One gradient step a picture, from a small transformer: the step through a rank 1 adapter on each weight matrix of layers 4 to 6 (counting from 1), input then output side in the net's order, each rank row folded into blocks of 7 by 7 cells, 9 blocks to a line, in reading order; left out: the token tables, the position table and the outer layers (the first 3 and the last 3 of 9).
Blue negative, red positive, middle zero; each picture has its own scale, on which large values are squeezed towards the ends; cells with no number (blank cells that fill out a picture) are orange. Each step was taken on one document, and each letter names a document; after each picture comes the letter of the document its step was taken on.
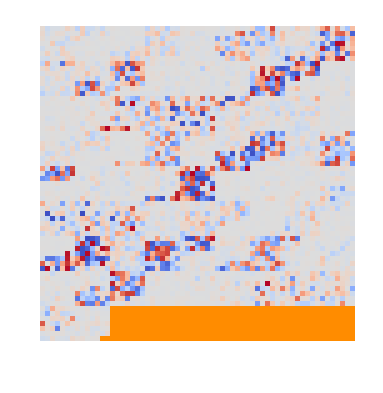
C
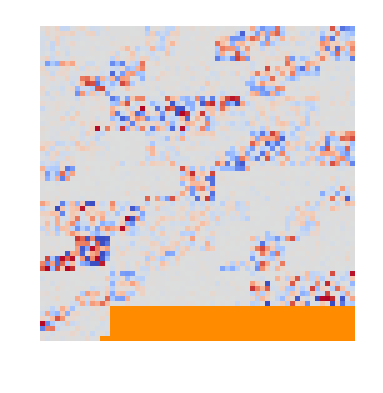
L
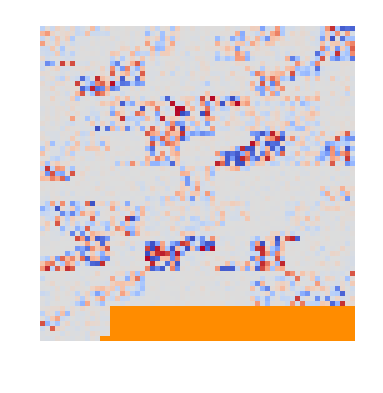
L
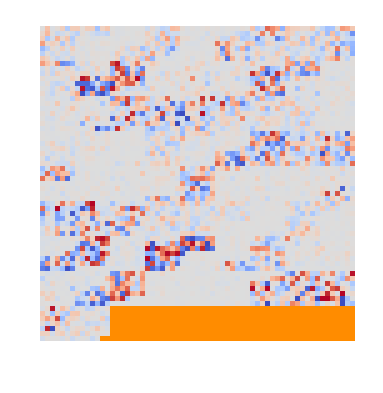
L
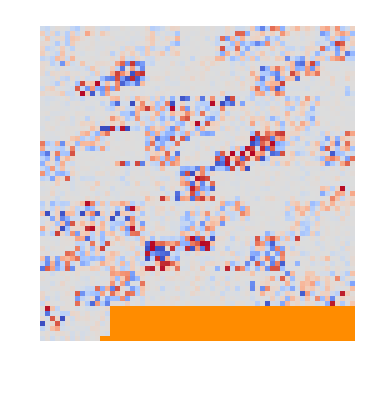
C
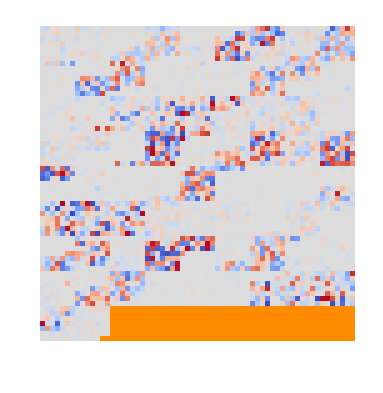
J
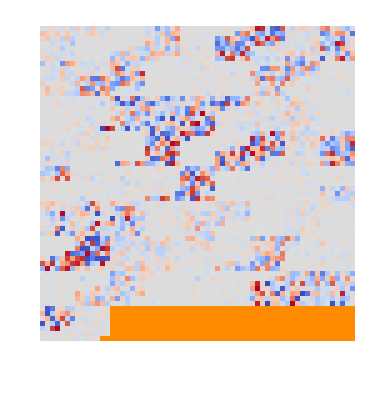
C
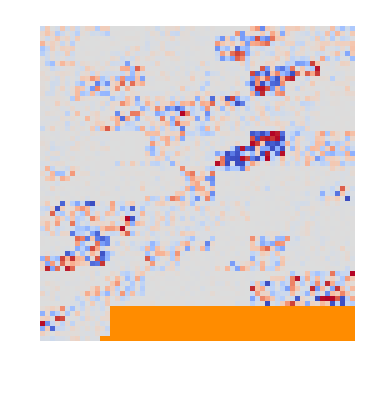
L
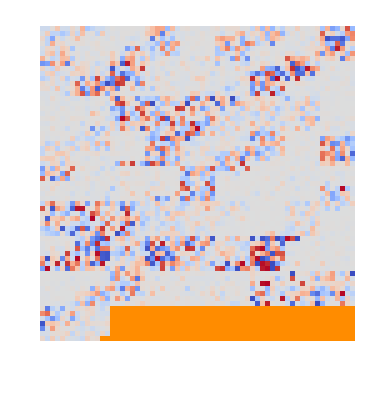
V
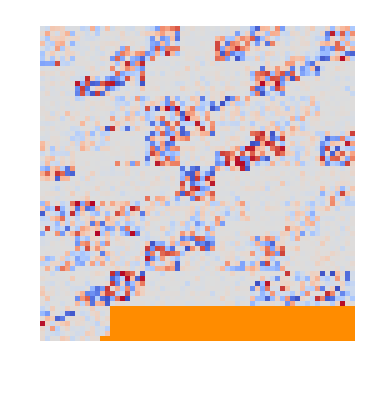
J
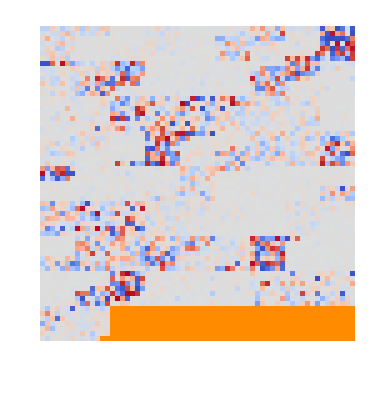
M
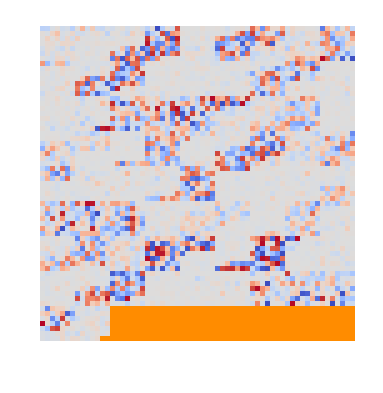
C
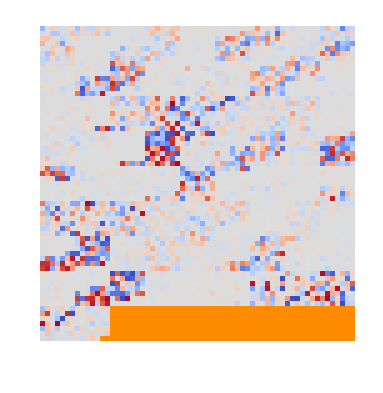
J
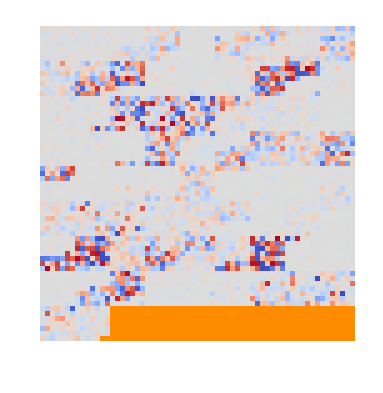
M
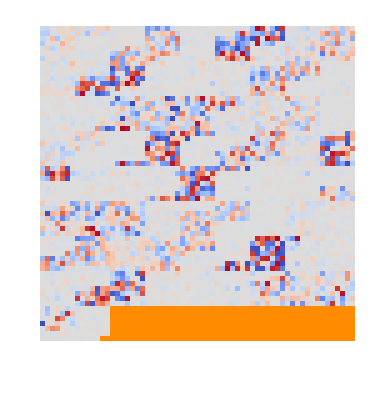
C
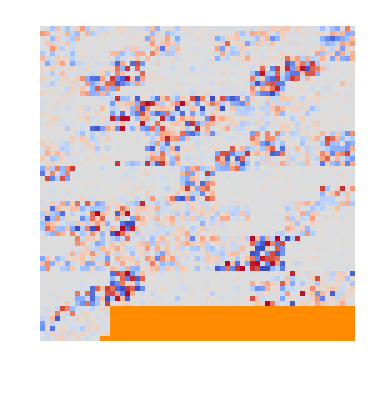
M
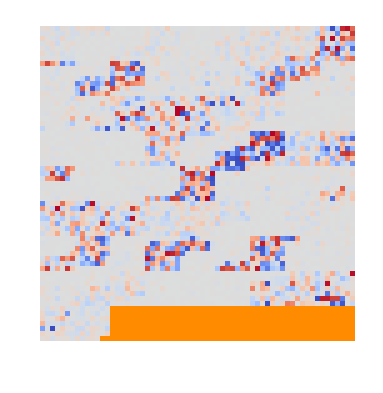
L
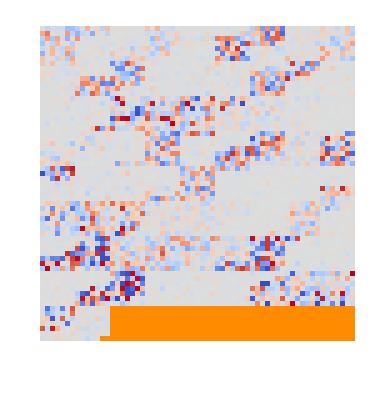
V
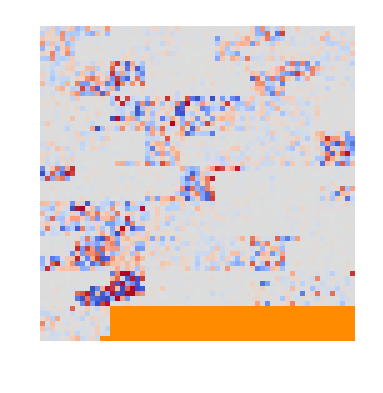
M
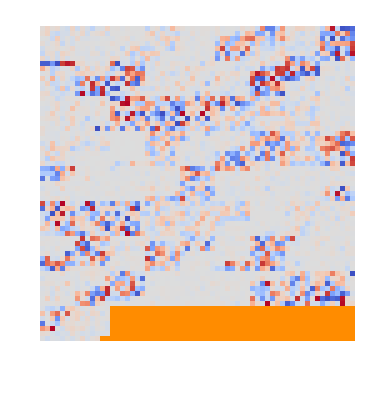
L
